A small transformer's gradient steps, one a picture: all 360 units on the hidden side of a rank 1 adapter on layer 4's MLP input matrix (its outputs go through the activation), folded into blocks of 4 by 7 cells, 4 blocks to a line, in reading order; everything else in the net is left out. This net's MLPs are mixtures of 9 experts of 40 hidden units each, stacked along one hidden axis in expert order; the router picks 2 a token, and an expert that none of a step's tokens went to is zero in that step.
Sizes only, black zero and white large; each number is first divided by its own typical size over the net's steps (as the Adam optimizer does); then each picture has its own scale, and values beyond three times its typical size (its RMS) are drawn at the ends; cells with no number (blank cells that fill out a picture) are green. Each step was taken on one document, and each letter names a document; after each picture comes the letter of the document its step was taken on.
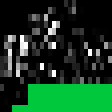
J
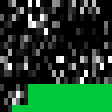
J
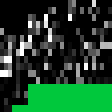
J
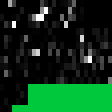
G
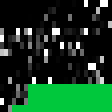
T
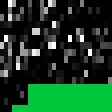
G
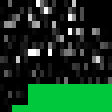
G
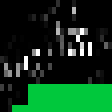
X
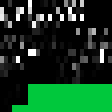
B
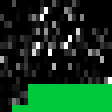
G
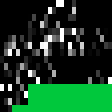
X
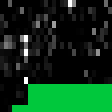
G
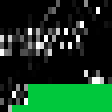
T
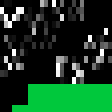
B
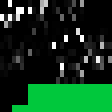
B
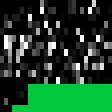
J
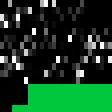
B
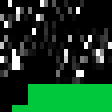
B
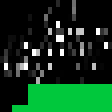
X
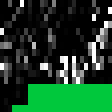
J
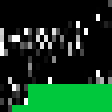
T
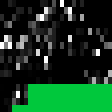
G
